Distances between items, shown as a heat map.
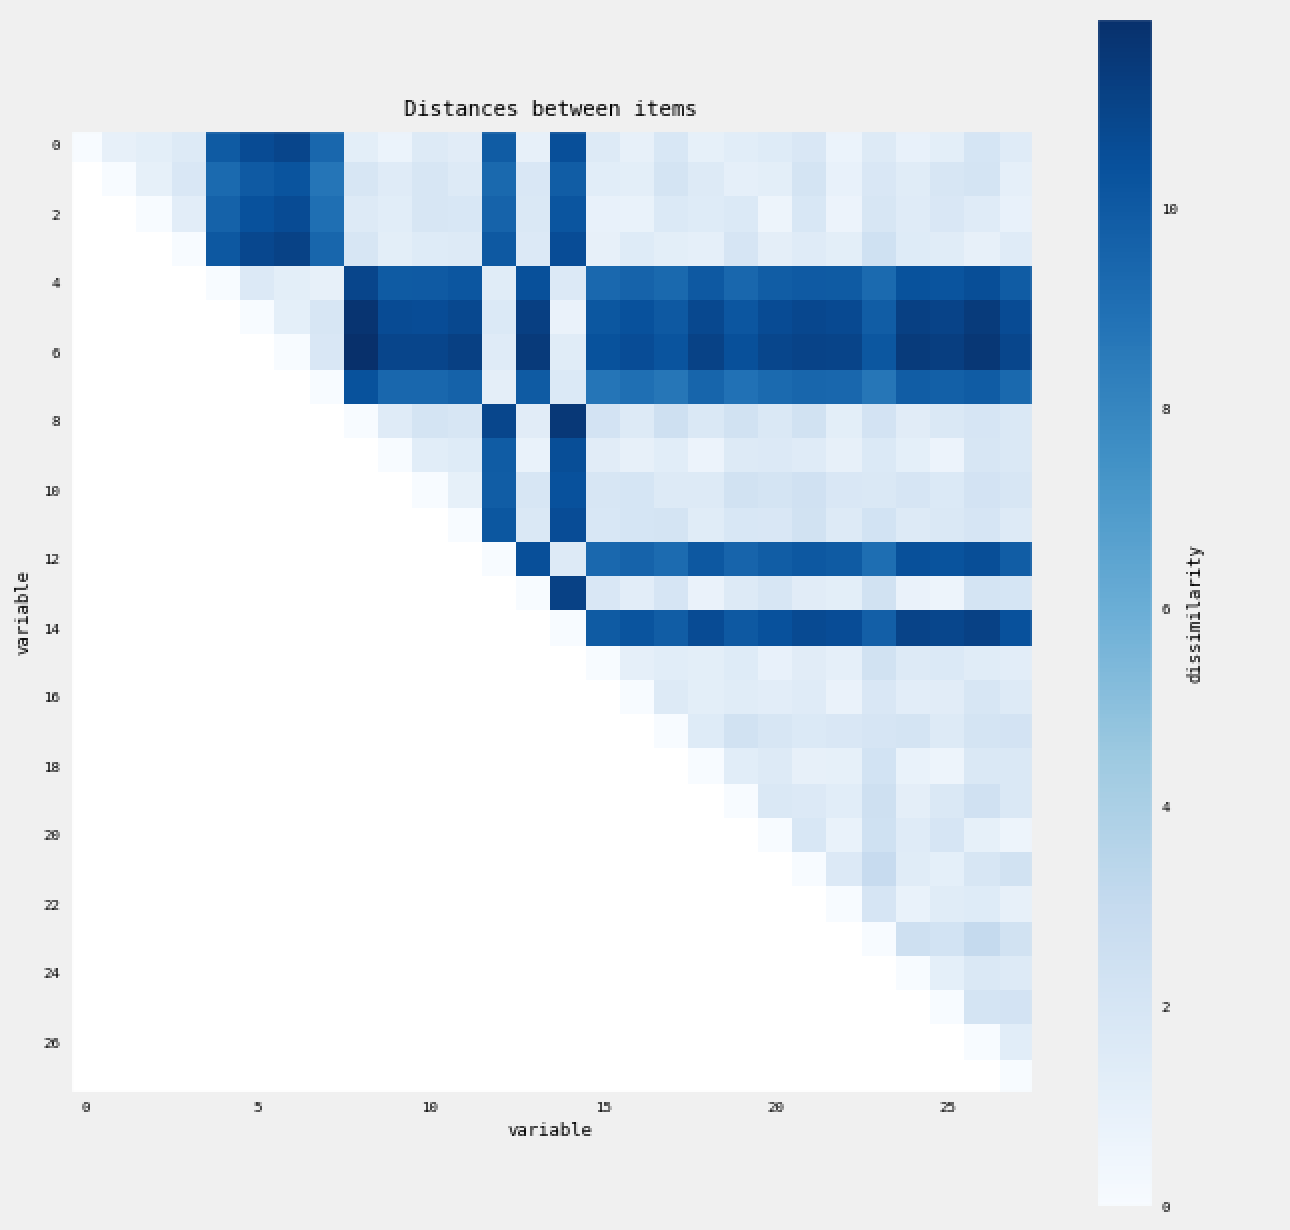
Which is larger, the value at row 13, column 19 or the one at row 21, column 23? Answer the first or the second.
the second
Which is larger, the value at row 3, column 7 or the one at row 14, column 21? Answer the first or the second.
the second
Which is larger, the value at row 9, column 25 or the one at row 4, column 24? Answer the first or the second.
the second
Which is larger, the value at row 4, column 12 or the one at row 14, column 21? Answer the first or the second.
the second
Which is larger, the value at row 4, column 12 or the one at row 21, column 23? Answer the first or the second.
the second
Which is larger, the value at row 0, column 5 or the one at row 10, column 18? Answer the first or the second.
the first
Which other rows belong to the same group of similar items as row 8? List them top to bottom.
0, 1, 2, 3, 9, 10, 11, 13, 15, 16, 17, 18, 19, 20, 21, 22, 23, 24, 25, 26, 27
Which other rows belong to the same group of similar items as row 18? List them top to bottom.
0, 1, 2, 3, 8, 9, 10, 11, 13, 15, 16, 17, 19, 20, 21, 22, 23, 24, 25, 26, 27
